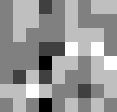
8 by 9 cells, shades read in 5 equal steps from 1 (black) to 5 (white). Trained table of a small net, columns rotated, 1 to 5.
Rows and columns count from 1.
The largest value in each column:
4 4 5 4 4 5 4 5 5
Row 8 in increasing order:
1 3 3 3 3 3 4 4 4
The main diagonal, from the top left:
3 4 3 2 4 3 2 4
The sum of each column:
25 28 29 18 25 31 25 31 29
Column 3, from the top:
4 4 3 3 3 4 5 3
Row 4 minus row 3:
0 -1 0 -1 -1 1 0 1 0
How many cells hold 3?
33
